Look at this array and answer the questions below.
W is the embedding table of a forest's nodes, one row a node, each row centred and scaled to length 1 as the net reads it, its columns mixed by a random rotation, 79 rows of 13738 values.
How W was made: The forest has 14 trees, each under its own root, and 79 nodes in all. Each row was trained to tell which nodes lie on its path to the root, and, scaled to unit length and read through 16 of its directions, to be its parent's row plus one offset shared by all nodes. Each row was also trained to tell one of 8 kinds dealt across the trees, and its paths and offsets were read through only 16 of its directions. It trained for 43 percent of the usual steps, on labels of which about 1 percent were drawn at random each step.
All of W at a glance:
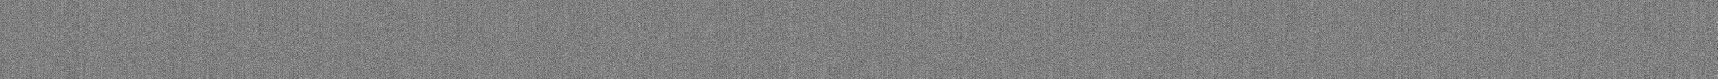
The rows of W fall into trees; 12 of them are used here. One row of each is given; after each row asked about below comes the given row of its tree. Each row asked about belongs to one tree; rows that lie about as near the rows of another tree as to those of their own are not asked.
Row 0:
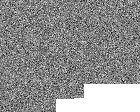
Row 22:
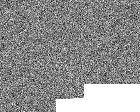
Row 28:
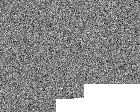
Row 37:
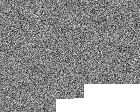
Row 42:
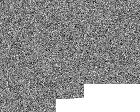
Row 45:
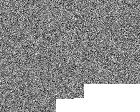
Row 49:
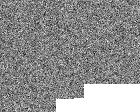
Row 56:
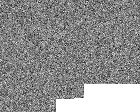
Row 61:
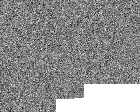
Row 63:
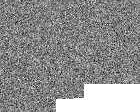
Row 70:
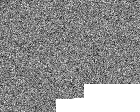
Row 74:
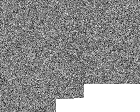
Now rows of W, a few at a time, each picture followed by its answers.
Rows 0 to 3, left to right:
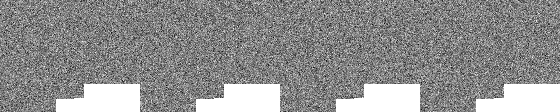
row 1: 56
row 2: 28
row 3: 45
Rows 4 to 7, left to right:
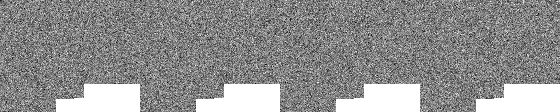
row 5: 28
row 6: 45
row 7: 70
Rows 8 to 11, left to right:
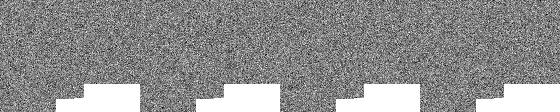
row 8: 42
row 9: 61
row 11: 74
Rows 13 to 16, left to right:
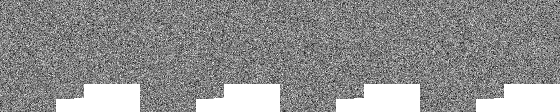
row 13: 61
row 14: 42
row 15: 28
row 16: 0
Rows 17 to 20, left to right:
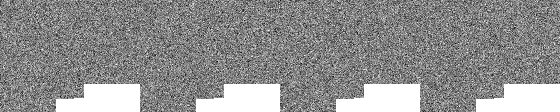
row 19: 61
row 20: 49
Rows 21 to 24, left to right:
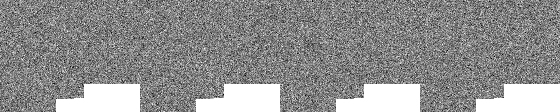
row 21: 0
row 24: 49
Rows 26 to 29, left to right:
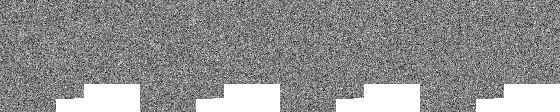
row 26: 70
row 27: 0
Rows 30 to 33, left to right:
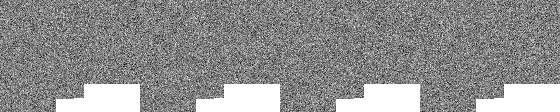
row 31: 0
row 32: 37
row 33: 49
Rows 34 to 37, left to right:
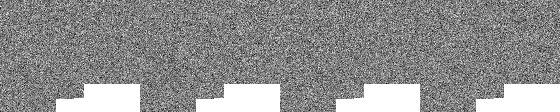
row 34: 70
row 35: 49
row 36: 28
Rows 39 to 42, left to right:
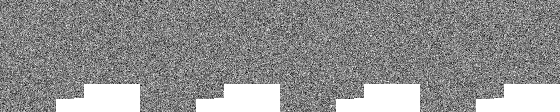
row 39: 22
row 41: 56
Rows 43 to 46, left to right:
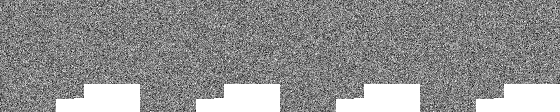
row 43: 0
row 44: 37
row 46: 63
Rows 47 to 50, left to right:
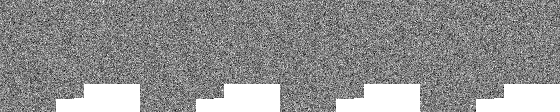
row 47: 70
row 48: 63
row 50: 56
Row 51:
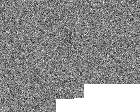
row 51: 70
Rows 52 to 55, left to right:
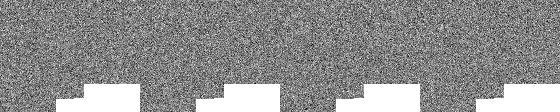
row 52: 45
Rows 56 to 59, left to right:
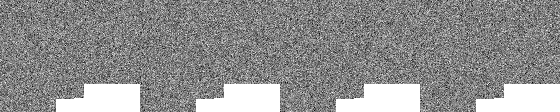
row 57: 45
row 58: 45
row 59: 22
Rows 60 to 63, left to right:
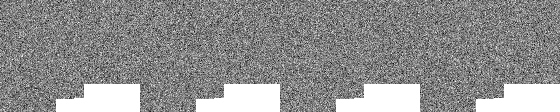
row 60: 70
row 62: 22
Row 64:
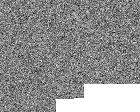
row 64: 37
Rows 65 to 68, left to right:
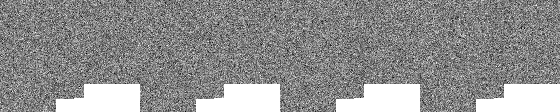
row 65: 70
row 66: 61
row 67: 74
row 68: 74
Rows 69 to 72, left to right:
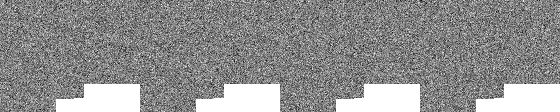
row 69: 37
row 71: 74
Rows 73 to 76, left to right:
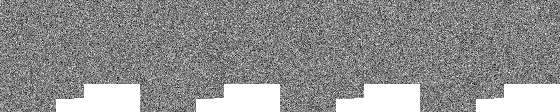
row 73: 56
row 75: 28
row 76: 42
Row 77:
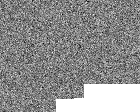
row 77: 28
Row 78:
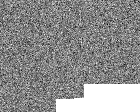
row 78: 28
